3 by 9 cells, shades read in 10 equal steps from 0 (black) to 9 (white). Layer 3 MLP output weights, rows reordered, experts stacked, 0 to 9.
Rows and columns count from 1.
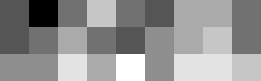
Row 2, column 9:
4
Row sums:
37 42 61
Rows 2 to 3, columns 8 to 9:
7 4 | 8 7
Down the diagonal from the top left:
3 4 8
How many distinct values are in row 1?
5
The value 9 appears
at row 3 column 5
